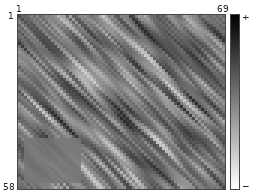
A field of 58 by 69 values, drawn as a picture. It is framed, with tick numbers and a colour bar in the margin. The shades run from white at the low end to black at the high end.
The bottom left is the smoothest part. An odd patch, calmer than its surroundings, sits in the bottom left. No row or column stands out. The grain runs diagonally down to the right. The halves do not mirror each other.
